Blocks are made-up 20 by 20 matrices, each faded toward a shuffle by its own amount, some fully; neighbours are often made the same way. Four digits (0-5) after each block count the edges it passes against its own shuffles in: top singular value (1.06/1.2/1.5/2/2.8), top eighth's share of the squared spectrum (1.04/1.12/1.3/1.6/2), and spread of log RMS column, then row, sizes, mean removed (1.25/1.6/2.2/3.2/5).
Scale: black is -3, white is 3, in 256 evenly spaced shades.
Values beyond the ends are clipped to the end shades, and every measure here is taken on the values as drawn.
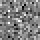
1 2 0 0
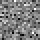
1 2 0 0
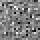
0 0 0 1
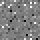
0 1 0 0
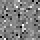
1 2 0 0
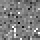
0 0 0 1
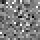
1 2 0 0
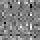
3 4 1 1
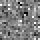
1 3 1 0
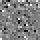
1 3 1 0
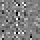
3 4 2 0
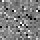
0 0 0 0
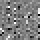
2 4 2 0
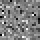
1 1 1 0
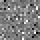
1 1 0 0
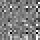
3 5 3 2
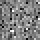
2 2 0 0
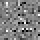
1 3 2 2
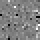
2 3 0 0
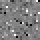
0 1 0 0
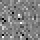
1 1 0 0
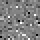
0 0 0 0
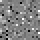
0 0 0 0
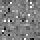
2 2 1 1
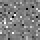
0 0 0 0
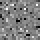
0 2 0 1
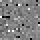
1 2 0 1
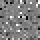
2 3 1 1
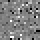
1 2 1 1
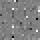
1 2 0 0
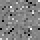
1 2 0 0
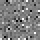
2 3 0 1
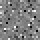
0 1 0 0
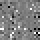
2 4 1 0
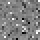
2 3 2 0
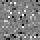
0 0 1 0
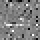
2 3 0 1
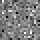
0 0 0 0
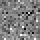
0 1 0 0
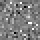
1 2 0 0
